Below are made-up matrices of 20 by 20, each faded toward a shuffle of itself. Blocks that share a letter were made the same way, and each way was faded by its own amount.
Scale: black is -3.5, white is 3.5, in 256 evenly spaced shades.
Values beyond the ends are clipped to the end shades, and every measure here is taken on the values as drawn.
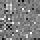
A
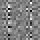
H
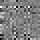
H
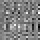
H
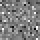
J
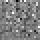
J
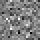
A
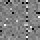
A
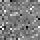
A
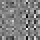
H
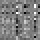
H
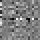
H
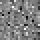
A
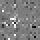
A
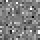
A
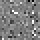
A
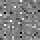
A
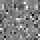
A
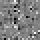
A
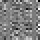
H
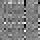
H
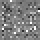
A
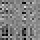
H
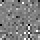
A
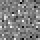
J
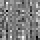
H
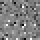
J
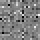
A
